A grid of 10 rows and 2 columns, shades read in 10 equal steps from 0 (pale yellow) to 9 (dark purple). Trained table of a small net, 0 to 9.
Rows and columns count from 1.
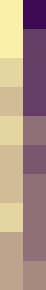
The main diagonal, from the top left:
0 7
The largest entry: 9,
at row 1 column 2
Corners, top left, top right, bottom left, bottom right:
0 9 3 4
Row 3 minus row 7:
-1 2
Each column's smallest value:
0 4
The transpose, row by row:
0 0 1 2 1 2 2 1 3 3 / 9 7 7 7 5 6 5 5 5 4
